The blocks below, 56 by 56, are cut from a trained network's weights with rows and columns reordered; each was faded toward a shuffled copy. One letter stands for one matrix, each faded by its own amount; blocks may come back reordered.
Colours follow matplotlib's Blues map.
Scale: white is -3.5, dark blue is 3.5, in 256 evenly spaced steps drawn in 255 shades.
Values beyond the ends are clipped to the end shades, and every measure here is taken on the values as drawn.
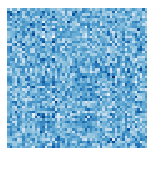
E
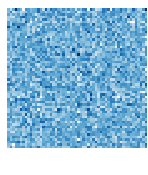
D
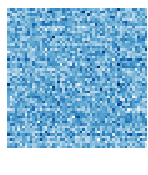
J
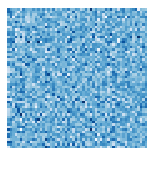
E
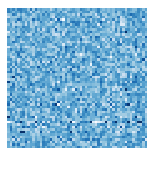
D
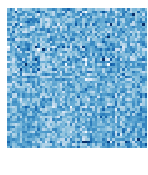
D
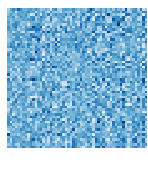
E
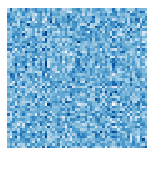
E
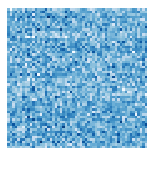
J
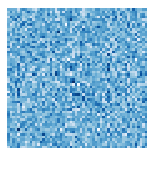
E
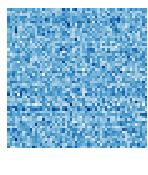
J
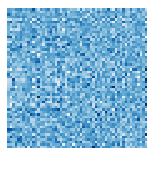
E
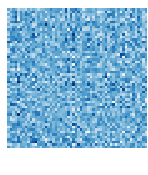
E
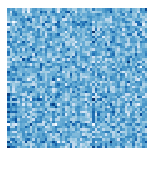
E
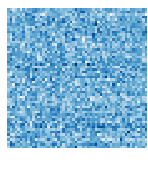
J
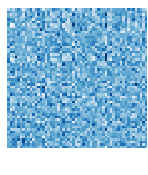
E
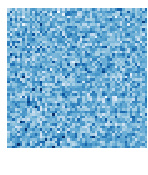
J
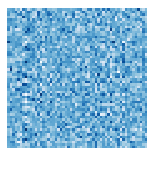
E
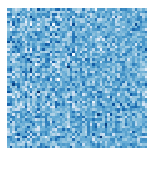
E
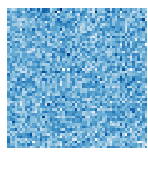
D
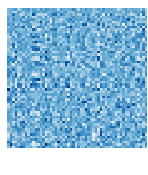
E
